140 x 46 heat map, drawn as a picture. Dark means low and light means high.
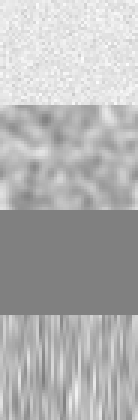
The table splits into 4 rows of 1 panel. Panel 1,1: very high, fine-grained, faint in contrast. Panel 2,1: high, blotchy. Panel 3,1: middling, flat. Panel 4,1: high, streaked downward.
